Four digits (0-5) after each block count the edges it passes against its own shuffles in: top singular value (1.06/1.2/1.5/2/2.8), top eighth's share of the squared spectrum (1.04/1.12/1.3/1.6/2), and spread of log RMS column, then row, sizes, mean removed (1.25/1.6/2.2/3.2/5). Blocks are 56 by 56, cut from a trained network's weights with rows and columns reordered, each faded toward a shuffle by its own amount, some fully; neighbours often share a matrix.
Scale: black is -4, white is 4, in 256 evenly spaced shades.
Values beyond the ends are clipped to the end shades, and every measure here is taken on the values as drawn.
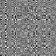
4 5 3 2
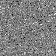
0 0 0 0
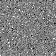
0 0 0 0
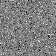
0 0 0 0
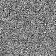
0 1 0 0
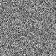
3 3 1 0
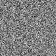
2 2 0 0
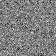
0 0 0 0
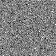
2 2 0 1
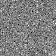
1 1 0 0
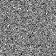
2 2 0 0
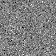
2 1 0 0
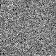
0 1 0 0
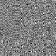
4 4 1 1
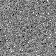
0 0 0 0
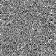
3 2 1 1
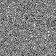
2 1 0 0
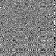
4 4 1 2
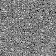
2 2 0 0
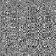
3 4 2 2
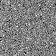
0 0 0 0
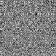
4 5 2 2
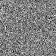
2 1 0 0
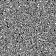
0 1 0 0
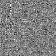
3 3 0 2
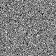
1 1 0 0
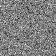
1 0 0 0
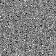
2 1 0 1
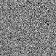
3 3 1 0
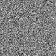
3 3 1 0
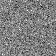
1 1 0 0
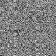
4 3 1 1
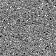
2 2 0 0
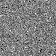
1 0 0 0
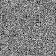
2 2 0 0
